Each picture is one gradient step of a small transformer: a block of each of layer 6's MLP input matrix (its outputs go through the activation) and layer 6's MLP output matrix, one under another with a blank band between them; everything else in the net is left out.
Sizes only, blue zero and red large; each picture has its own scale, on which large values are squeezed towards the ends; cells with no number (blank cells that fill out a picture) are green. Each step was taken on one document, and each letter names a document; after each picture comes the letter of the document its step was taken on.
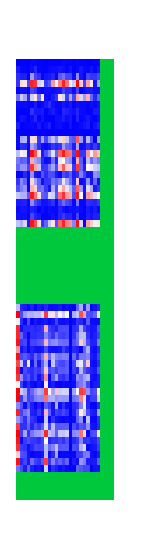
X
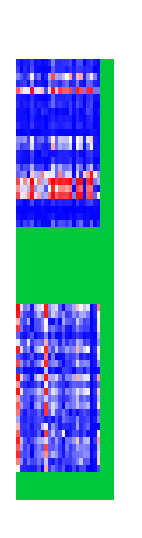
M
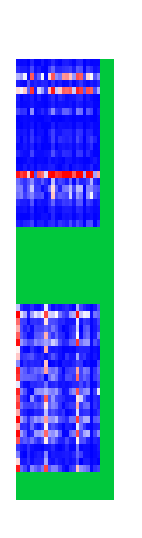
M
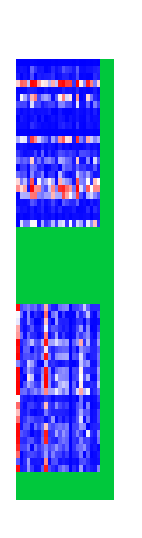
X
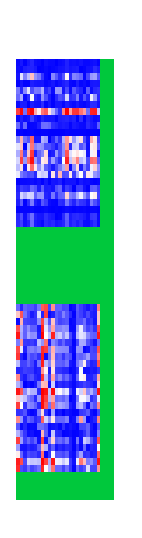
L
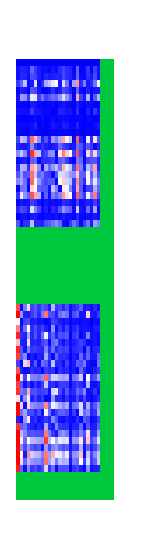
X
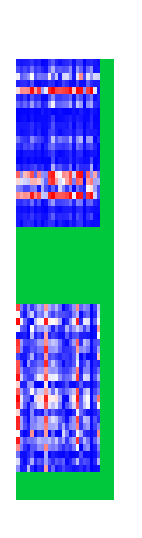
M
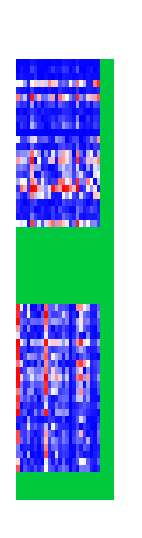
X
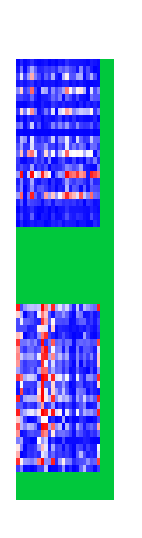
L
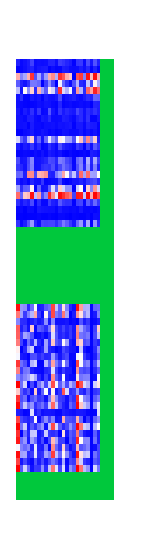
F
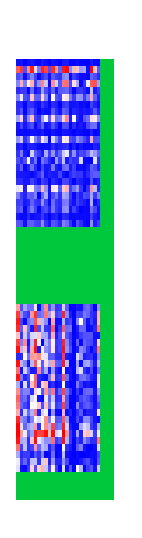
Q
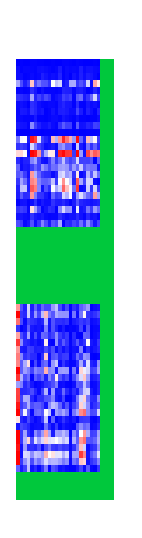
X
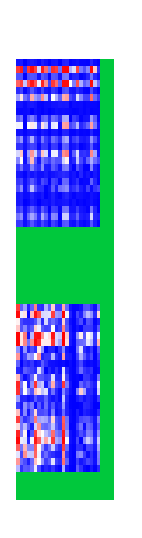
Q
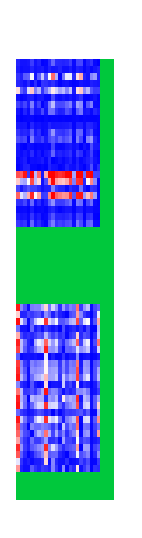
M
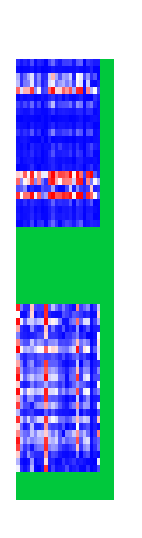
M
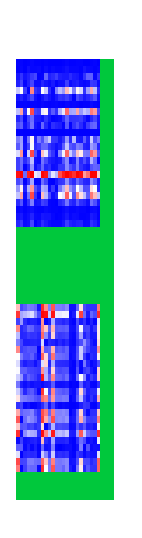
L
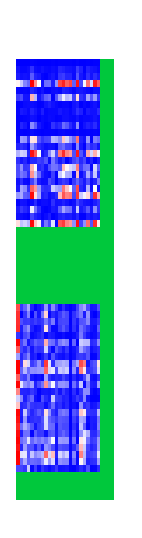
X
